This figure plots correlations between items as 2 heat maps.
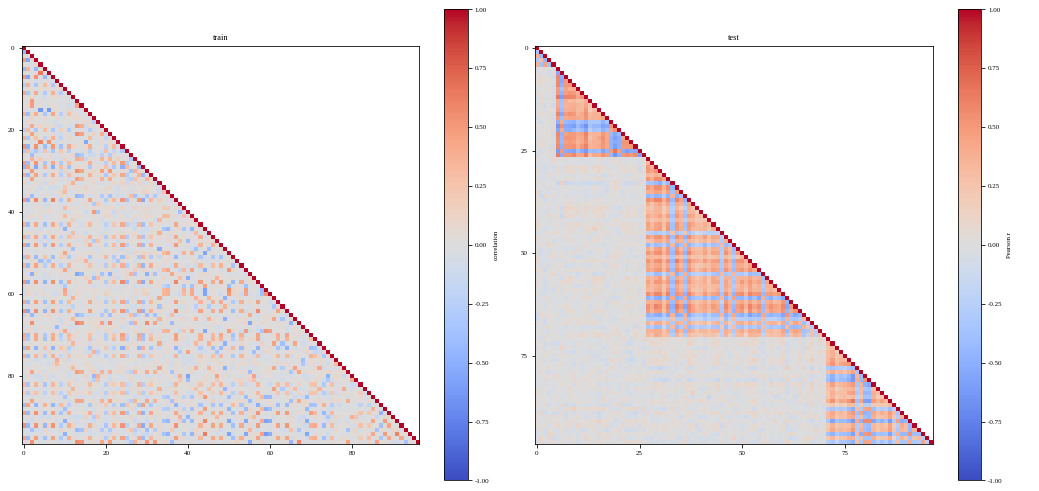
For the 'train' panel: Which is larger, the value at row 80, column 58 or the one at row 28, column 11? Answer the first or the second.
the second
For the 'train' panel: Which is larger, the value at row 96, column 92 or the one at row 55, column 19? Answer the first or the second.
the first
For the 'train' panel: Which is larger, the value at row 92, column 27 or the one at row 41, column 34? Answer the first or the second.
the second
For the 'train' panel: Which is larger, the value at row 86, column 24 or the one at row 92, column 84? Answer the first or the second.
the second
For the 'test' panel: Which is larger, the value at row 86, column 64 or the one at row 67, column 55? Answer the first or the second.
the first
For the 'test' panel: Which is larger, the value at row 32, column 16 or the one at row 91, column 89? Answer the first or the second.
the first
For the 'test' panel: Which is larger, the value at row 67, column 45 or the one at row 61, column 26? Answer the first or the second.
the second
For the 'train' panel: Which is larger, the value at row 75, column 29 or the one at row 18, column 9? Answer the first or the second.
the second
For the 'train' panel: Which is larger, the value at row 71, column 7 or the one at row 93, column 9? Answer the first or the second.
the first
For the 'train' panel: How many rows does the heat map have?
97
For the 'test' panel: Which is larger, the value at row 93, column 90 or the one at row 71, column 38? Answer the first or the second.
the first
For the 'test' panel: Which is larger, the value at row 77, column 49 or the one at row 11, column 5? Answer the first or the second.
the second
